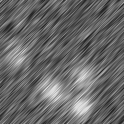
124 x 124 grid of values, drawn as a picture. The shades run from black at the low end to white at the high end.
Bumps: four. Odd rows or columns: none. Average level on the scale: 40%. Ninth with the highest average: bottom middle. Mirror symmetry: none.
